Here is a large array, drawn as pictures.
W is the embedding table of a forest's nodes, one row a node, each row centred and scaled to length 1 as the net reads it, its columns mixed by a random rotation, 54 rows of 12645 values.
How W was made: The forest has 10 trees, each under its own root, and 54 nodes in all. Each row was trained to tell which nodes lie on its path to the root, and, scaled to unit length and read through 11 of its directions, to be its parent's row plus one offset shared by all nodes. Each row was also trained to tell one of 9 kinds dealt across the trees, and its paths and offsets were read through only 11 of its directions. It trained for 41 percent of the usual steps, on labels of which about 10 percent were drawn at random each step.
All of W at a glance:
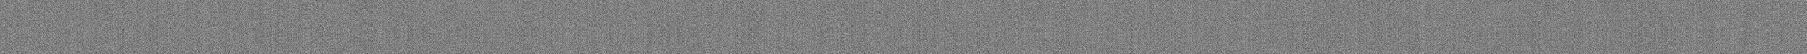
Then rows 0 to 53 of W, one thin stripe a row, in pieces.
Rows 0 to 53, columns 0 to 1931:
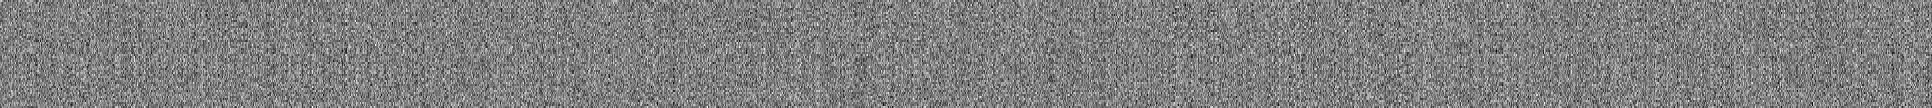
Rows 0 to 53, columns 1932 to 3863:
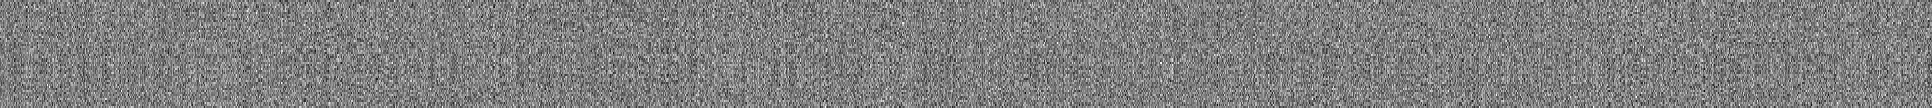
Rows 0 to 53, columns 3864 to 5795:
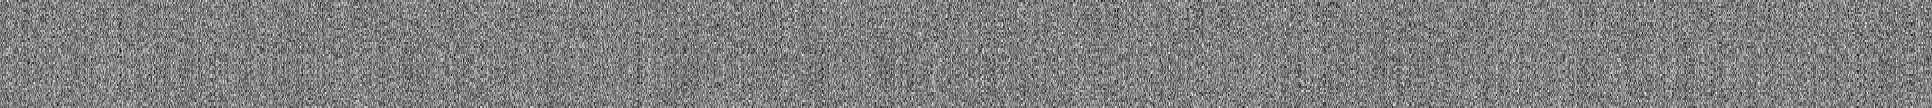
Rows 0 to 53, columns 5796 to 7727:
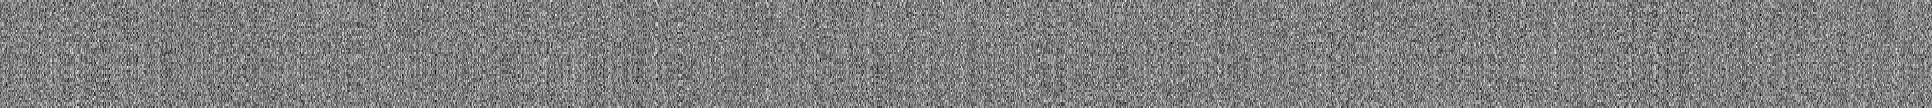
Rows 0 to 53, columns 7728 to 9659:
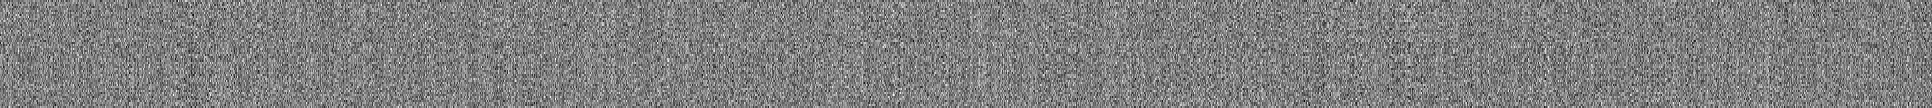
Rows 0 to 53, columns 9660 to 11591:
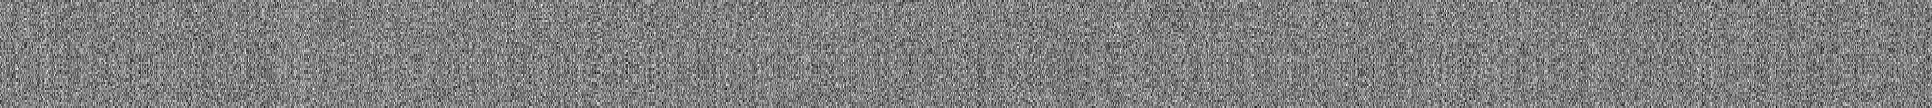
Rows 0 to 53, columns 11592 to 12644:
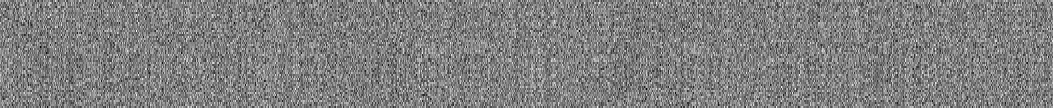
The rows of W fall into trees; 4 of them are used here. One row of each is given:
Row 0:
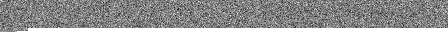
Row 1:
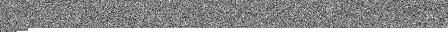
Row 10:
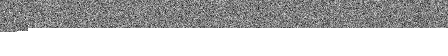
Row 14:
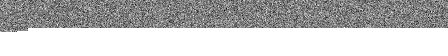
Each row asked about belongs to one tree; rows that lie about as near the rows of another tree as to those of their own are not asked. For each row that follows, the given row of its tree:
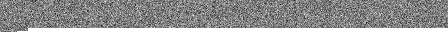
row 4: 14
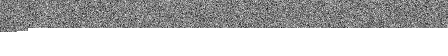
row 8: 1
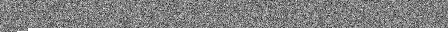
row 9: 14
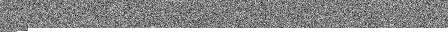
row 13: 0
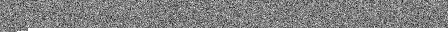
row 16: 10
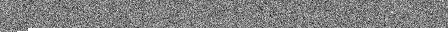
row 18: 14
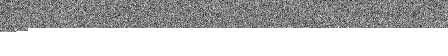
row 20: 0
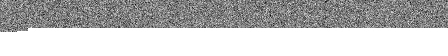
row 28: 14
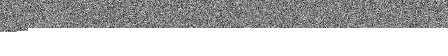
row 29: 10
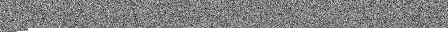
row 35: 10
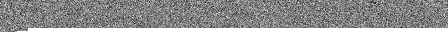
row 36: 10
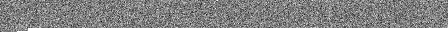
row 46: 1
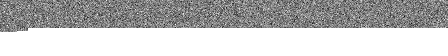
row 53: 10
